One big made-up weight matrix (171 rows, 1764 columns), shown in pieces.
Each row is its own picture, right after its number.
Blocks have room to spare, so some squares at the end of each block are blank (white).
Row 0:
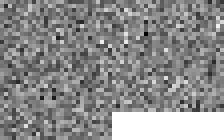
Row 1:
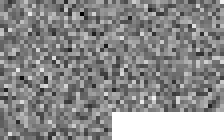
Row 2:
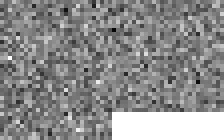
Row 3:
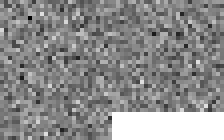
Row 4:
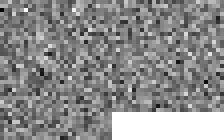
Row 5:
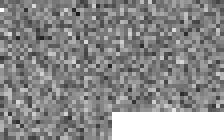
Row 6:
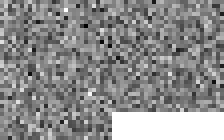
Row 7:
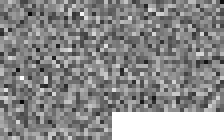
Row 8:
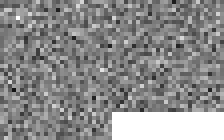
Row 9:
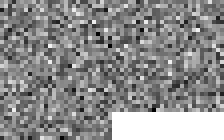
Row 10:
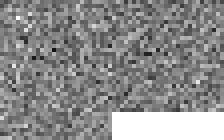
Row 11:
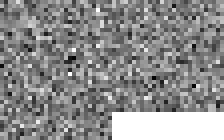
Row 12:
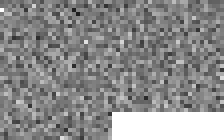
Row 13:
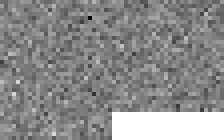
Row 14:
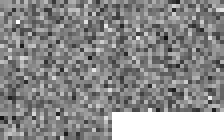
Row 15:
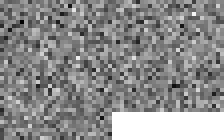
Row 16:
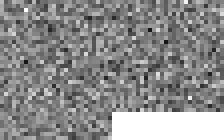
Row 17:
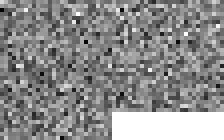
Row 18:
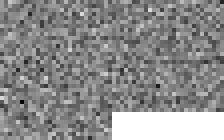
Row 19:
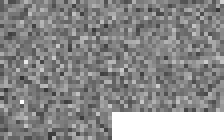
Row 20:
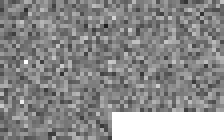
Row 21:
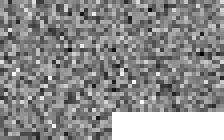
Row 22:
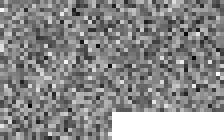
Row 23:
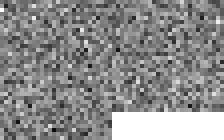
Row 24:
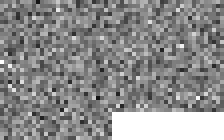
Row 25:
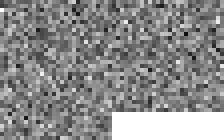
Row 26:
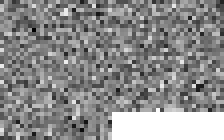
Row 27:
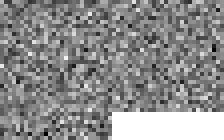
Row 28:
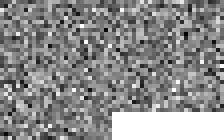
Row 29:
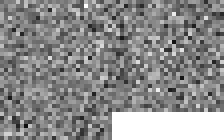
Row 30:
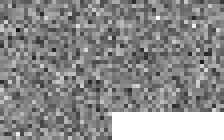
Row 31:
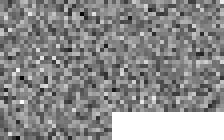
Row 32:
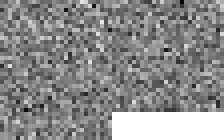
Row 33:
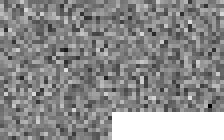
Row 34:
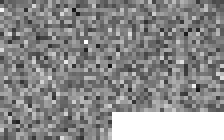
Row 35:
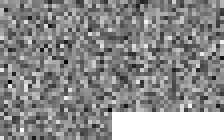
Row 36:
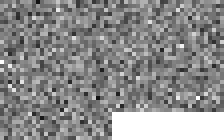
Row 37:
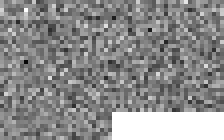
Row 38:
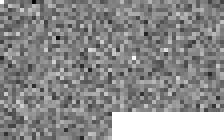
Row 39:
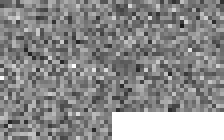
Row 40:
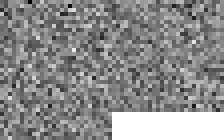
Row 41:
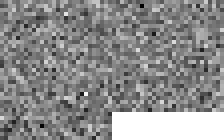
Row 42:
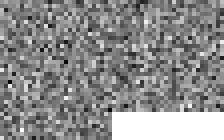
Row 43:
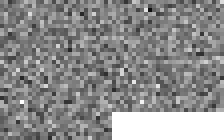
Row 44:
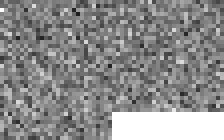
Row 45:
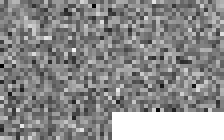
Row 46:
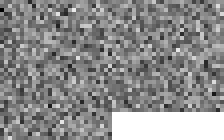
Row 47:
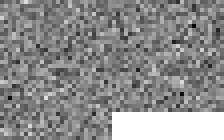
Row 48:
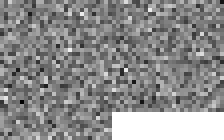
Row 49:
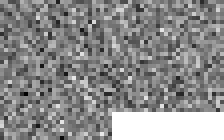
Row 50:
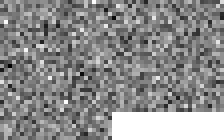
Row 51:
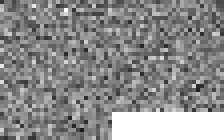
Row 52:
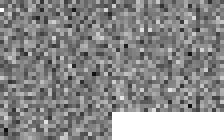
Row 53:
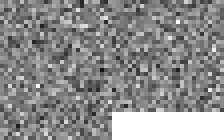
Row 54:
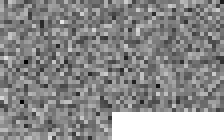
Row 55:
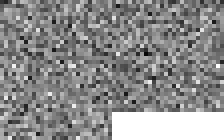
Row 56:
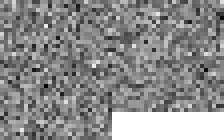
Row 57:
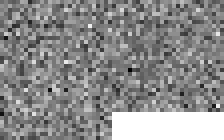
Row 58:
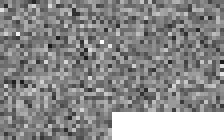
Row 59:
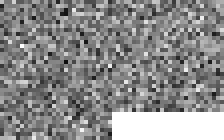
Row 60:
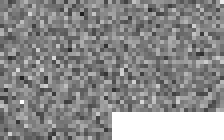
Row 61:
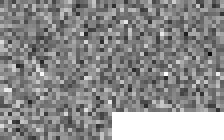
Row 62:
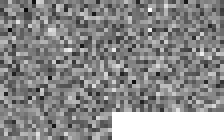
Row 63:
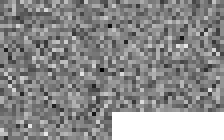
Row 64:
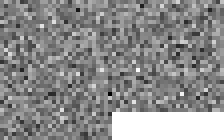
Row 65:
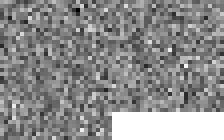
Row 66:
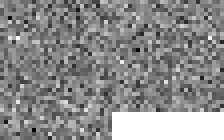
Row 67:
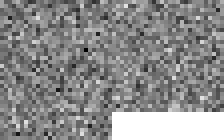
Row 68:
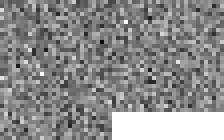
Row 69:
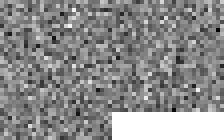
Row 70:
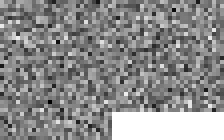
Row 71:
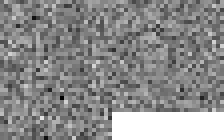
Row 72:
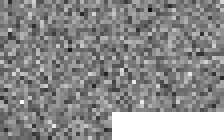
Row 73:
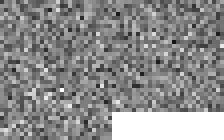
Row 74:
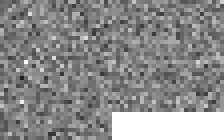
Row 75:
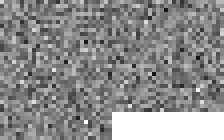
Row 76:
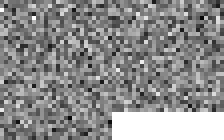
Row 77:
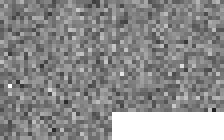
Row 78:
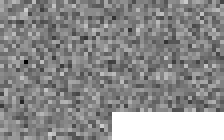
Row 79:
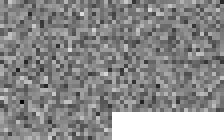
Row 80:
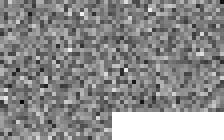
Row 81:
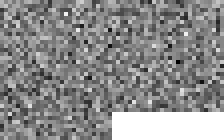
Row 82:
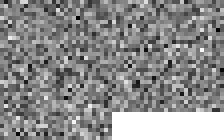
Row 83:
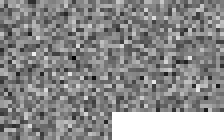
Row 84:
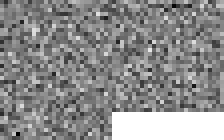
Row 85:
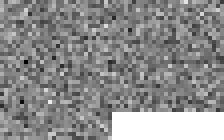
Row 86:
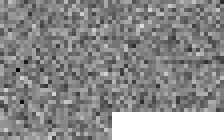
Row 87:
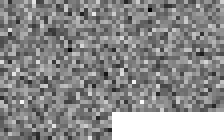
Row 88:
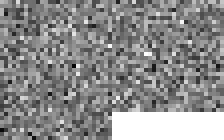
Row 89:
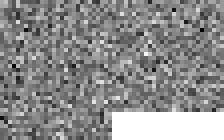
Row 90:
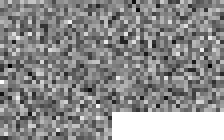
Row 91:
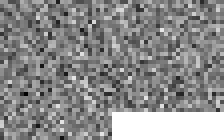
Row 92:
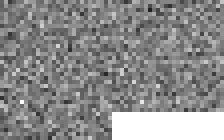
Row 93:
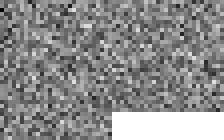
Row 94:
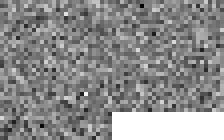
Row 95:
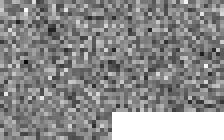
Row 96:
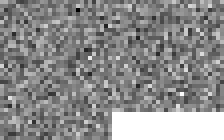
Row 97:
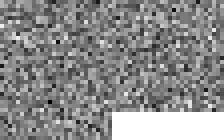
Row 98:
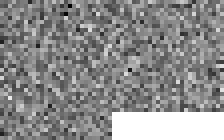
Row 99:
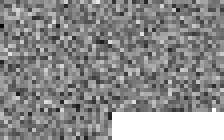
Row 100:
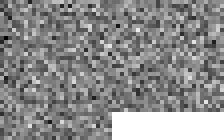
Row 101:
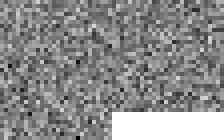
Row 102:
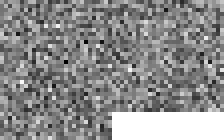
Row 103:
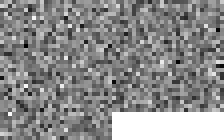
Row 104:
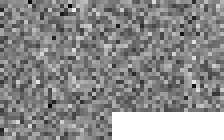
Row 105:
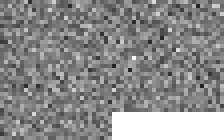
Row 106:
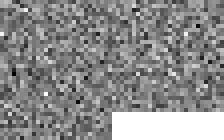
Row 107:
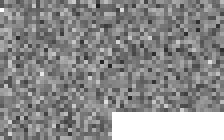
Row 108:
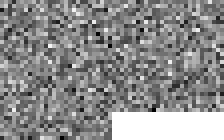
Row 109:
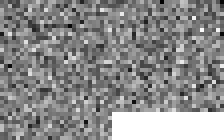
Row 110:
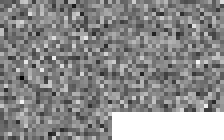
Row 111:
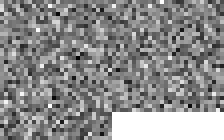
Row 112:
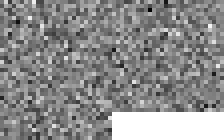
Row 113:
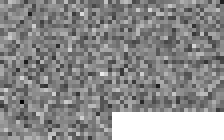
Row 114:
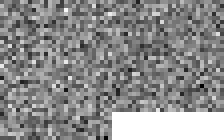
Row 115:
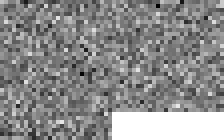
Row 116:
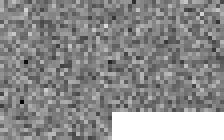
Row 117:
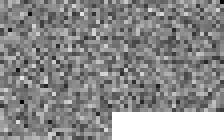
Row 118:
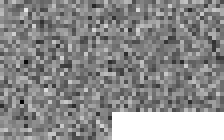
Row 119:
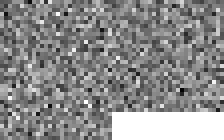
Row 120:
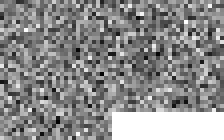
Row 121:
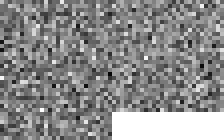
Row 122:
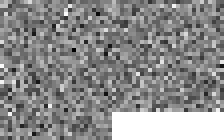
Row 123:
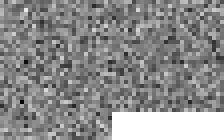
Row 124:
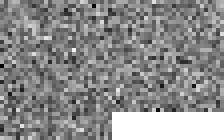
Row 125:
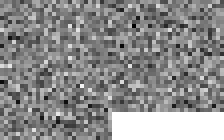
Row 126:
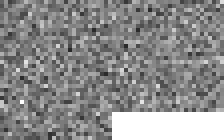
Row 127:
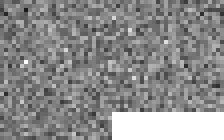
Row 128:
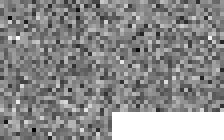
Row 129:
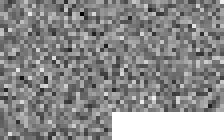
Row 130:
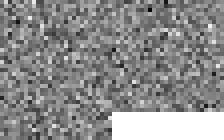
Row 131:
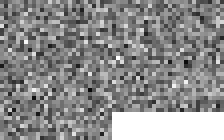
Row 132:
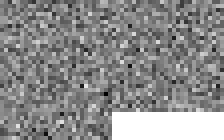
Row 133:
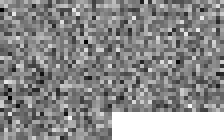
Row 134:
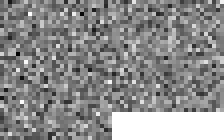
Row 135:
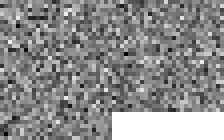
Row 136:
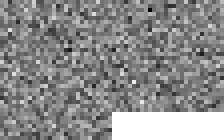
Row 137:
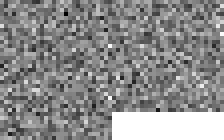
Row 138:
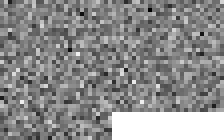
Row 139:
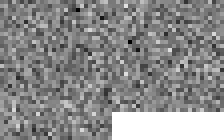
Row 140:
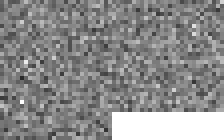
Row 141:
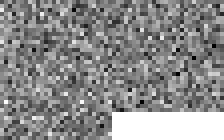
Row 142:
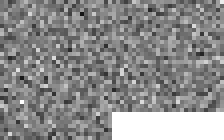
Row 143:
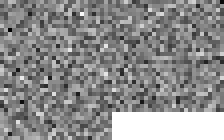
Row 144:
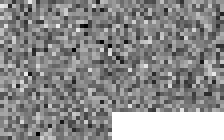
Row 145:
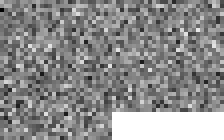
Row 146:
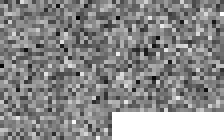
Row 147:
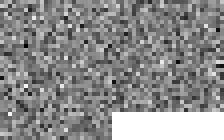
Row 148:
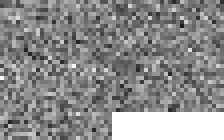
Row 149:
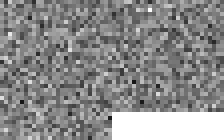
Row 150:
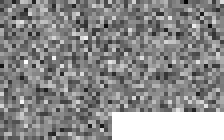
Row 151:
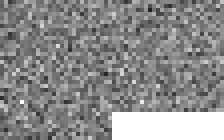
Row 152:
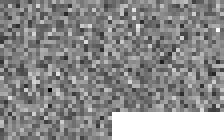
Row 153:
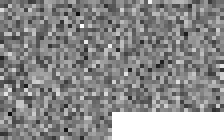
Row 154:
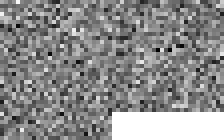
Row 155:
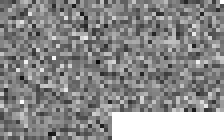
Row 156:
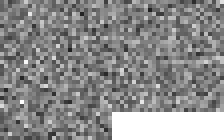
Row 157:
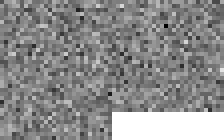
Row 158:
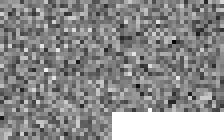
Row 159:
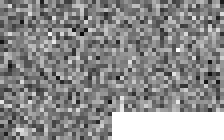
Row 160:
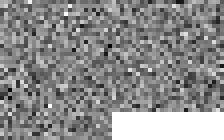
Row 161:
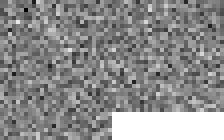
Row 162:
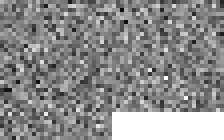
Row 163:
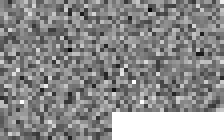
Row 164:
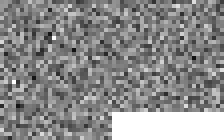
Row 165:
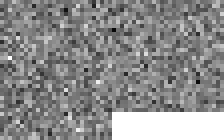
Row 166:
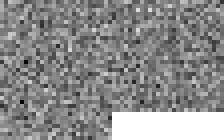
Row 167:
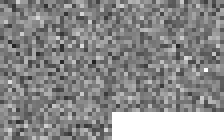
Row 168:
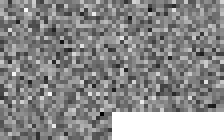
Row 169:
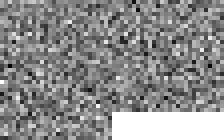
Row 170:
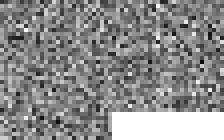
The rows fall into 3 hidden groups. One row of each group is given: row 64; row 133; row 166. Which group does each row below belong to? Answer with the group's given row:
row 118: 166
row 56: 64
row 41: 64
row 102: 133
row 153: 133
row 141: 133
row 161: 166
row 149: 166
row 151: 166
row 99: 64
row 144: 133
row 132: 64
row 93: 133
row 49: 133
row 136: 166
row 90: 64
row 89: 64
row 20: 166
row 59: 133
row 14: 64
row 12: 133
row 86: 166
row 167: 64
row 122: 133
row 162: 133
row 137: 133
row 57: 133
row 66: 64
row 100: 133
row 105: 133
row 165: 133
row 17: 133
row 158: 64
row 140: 166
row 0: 133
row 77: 64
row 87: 166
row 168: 166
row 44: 133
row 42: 64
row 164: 133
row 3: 166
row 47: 64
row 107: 133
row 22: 133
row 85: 166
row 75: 133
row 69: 133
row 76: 133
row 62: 166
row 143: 166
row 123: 166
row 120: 64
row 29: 64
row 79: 166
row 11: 133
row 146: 64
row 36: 64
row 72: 166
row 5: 133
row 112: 166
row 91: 133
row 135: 64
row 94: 64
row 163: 166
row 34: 133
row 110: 166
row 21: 166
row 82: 64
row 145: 133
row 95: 166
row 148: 64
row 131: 133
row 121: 133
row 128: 64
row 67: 64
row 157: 64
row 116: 166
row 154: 64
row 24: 64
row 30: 64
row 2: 133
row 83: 133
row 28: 133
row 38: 133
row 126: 166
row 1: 166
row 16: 166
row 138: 166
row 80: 166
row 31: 166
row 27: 64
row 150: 166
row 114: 133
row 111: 133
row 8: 64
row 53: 64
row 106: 133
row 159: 133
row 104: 133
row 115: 64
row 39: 64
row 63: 64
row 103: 133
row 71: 64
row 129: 166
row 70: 64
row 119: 133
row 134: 166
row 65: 64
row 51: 133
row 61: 133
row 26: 133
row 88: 64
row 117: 166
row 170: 64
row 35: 64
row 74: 166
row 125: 64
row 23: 133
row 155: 166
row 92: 166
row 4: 133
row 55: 64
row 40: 133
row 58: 133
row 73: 64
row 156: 166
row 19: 166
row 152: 133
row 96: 64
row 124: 133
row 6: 133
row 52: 133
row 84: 133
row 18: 166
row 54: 166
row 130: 166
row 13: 64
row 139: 64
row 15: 133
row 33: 166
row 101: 64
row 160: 133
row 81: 133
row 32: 133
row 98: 133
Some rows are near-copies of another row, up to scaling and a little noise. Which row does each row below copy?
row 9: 108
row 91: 49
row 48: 80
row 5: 44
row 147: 103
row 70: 97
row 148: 39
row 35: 42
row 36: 24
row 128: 66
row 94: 41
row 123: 118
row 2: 165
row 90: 169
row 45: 124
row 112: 130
